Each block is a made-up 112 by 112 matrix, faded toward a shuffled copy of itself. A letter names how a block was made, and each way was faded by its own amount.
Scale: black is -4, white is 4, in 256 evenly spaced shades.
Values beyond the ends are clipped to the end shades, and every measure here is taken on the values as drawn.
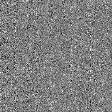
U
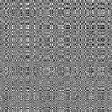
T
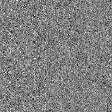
U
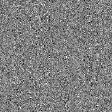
U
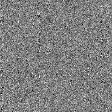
U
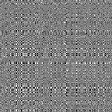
T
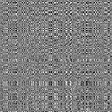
T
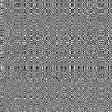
T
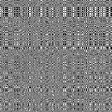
T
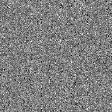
U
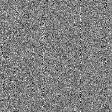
U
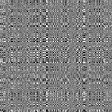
T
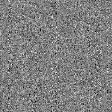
U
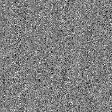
U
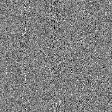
U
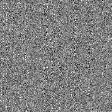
U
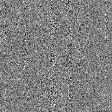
U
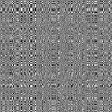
T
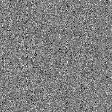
U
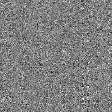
U
